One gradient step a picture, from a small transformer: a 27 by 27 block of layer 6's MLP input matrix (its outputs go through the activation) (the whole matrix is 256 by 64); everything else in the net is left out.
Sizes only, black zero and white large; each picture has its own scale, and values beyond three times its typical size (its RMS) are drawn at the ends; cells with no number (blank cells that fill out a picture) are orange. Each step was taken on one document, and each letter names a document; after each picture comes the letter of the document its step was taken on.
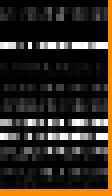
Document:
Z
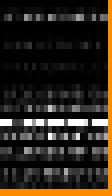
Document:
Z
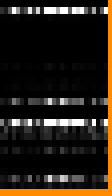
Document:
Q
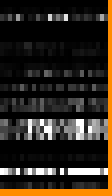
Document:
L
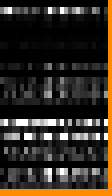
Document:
Q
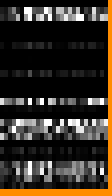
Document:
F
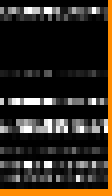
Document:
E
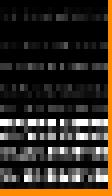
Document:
Z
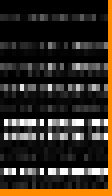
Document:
Z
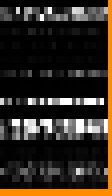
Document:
F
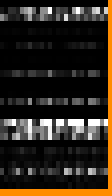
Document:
F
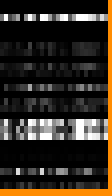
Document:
L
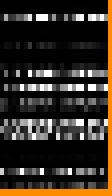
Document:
L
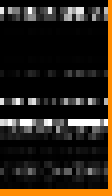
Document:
F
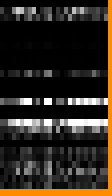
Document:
E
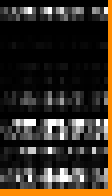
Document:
Q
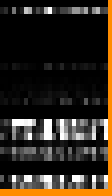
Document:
Q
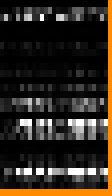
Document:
L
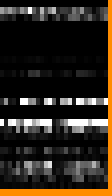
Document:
E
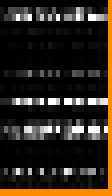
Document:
F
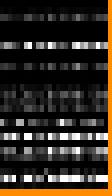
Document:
Z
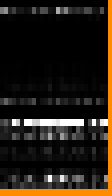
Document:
Q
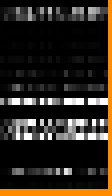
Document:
F
